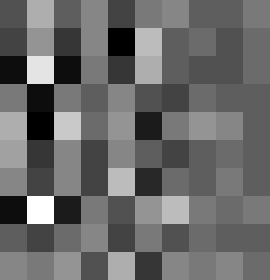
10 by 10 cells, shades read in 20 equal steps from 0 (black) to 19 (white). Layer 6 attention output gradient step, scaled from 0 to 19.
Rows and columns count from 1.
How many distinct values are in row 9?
6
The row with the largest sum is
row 10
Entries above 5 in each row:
9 7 7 8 8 7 7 8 8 9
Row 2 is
5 11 4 10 0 14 7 8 6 8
